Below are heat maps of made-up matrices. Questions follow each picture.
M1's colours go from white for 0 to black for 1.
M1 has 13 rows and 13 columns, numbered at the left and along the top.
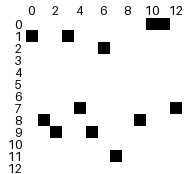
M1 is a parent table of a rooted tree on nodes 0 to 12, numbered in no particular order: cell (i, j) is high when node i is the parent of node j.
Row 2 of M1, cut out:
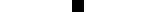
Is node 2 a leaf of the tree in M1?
no
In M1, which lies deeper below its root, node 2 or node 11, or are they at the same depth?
node 11
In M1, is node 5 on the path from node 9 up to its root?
no
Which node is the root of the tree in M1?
8
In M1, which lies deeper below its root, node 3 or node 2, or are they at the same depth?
the same depth
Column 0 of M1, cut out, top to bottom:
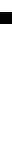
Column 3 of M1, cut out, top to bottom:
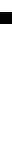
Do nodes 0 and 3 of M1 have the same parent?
yes
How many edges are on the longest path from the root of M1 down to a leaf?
5
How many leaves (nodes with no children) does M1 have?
6
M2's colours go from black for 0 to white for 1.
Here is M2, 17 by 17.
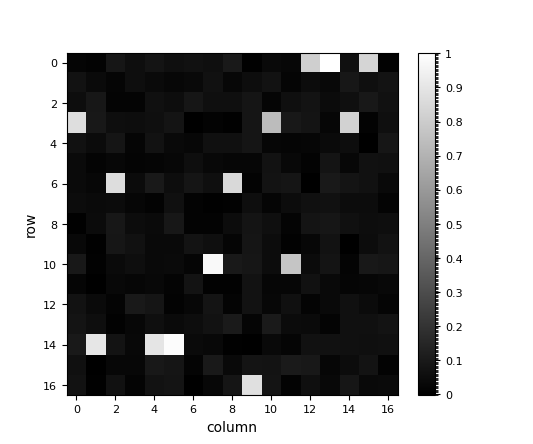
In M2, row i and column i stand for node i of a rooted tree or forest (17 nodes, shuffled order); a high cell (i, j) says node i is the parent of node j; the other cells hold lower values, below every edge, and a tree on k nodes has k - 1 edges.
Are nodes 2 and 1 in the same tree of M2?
no
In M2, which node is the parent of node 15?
0
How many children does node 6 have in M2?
2
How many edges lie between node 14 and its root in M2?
1
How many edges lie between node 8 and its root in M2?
1
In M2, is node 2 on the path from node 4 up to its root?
no
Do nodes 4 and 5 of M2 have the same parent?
yes
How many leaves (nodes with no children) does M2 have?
11
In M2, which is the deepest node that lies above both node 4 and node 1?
14
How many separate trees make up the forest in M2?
3
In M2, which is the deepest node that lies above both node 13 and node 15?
0
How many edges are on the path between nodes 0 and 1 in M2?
3
